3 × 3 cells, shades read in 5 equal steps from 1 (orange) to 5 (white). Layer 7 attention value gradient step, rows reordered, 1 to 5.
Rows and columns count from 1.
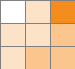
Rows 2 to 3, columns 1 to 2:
4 4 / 4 3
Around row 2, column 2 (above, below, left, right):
4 3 4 3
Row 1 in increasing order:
1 4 5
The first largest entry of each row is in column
1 1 1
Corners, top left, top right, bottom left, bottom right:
5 1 4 3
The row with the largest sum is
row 2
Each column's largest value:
5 4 3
